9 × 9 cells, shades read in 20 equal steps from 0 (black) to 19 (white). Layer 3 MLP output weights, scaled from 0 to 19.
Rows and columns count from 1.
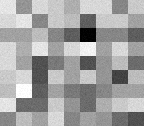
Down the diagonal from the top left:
17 17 14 12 12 15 10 15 6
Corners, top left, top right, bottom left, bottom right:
17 15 10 6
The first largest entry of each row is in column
1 2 3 6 1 2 2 1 4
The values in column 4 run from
9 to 16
